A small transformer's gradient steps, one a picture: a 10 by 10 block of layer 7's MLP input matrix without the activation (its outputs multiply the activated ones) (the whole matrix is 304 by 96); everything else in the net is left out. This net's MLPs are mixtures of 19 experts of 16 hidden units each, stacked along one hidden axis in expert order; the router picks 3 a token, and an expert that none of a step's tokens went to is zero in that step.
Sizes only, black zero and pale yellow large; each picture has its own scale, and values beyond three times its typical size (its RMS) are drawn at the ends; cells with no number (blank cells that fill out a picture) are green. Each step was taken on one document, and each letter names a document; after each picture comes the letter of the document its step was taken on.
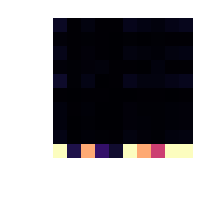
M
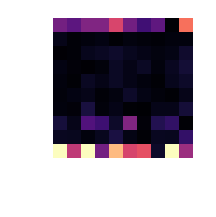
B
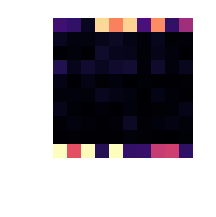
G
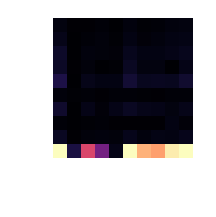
M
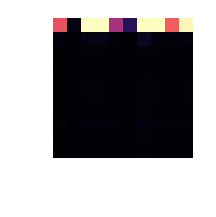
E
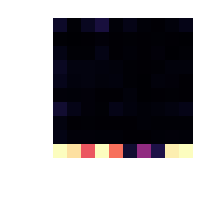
G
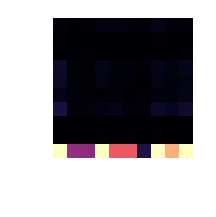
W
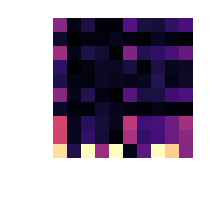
M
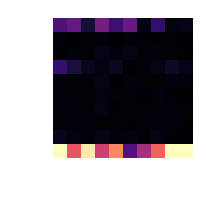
G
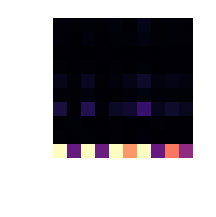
E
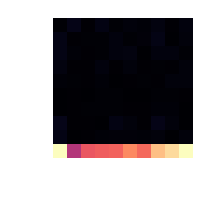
W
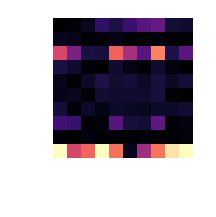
W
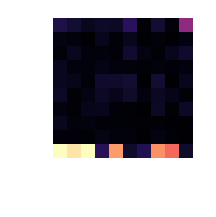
G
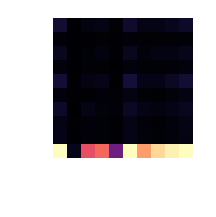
M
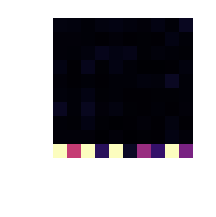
B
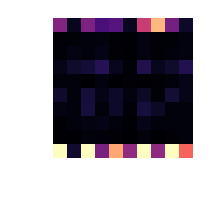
E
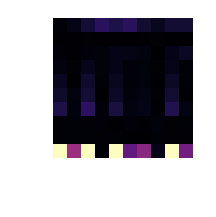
B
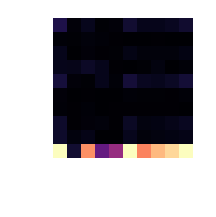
M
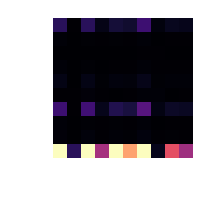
E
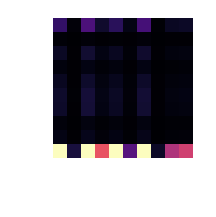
E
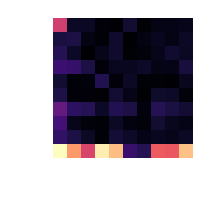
G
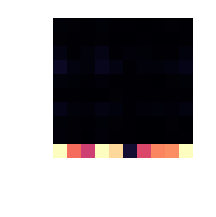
W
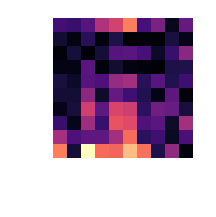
B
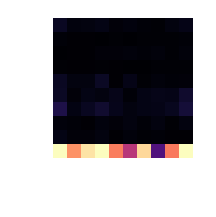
W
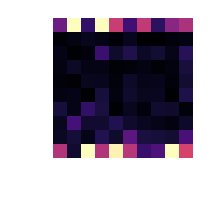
B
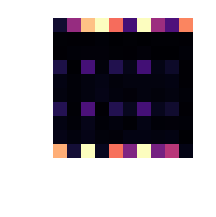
E
